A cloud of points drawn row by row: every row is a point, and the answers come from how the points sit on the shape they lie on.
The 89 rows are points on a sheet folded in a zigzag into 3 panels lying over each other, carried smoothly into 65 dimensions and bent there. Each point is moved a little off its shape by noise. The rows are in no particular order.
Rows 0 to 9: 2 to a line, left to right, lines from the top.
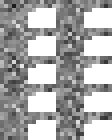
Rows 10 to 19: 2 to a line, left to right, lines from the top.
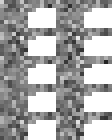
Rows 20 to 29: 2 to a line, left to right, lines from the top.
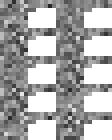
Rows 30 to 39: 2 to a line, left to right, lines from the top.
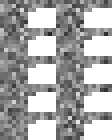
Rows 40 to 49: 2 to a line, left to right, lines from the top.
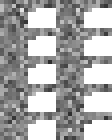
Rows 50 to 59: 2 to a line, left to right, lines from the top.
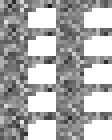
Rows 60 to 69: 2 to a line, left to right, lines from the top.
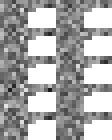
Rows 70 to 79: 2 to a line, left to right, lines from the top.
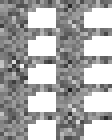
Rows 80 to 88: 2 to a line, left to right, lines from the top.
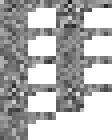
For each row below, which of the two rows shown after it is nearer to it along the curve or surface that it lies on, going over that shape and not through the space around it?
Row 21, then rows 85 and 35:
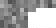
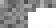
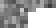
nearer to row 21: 85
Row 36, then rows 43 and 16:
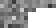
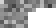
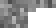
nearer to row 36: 16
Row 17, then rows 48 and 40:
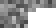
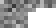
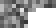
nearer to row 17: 40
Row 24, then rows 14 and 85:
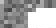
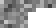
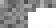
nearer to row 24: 14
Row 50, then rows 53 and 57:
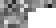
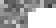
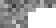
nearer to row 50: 53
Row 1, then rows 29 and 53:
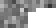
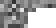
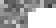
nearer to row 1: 29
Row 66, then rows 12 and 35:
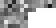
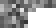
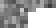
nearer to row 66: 35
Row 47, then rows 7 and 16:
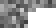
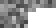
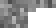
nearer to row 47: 7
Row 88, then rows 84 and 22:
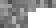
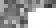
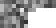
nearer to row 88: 22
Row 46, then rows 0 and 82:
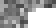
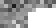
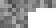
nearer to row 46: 0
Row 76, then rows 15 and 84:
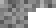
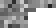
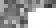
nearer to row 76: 15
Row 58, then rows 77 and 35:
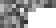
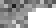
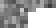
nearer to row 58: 35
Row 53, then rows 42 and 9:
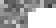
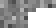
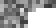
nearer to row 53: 9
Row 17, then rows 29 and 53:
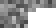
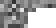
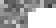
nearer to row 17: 29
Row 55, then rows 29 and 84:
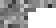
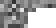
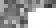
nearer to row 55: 29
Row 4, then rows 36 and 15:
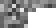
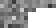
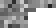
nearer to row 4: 36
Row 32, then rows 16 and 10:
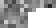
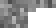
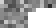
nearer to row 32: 10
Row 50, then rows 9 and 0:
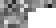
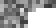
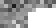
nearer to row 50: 9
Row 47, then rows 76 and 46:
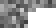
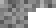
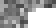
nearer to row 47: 76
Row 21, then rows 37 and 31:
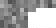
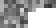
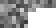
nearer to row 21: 31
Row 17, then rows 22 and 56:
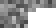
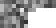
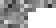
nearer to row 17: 22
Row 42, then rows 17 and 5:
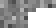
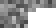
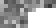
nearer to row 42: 17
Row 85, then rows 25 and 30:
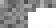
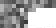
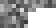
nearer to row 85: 30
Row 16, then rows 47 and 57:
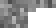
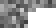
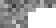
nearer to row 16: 47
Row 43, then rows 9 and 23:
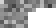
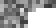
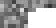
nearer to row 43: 9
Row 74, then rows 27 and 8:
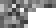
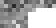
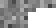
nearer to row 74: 8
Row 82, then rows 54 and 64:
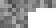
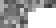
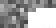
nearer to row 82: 64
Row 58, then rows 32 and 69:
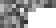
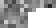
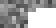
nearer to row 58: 69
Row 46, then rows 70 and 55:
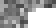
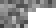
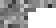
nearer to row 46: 55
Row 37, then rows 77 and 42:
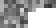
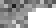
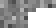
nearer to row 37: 77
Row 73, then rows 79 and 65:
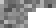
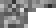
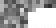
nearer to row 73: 65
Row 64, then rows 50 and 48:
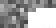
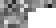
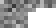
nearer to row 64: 48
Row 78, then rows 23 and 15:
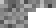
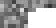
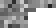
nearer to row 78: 15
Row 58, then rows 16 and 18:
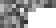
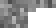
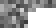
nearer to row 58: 18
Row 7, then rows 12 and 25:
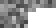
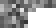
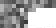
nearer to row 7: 12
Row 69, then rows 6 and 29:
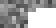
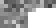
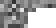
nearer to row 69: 29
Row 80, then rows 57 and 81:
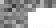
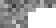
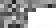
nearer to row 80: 57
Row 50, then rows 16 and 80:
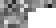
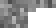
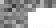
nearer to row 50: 80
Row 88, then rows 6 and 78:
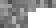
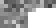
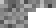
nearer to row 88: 78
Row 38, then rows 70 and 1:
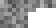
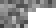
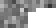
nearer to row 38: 70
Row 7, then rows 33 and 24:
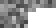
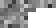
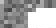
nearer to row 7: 33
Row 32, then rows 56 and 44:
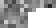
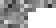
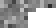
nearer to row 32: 56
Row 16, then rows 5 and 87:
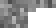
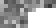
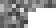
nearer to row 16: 87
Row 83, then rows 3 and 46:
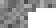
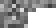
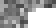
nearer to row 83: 3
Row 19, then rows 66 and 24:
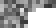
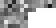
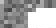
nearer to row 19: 66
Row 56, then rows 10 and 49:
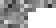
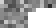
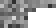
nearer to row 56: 10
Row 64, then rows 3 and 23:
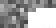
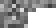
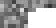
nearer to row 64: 3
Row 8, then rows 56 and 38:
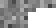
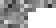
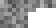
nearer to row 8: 38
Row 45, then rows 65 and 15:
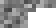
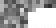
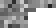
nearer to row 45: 15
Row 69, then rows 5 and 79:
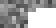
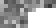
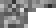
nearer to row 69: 79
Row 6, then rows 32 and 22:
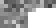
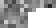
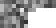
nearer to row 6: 32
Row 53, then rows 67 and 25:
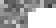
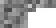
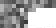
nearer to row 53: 67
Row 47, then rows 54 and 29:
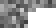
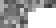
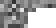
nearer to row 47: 29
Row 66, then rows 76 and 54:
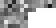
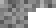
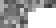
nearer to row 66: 54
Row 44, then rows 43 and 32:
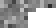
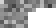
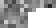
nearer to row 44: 43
